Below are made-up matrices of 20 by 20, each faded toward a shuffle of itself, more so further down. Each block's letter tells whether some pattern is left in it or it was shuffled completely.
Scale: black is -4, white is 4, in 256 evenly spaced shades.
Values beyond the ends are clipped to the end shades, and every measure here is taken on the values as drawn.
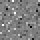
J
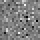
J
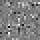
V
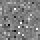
J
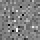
J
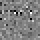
V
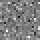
J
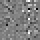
V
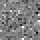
J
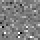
J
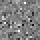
J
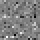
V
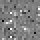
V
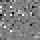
V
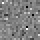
J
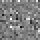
V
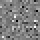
V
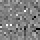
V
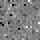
J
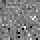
J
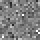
J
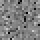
J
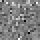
J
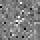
J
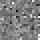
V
